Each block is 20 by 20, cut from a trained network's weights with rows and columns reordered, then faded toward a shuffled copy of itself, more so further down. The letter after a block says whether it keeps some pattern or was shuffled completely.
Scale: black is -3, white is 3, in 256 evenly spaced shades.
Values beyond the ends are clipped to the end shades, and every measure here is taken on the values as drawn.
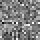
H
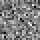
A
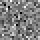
A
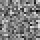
H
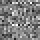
H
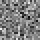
H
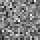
A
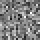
A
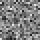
H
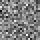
H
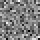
A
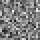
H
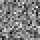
A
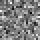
A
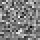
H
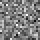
A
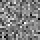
A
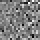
H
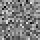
H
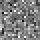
A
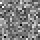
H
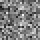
H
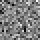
A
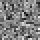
H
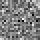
A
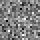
A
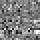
H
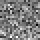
H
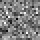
A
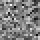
H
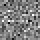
A
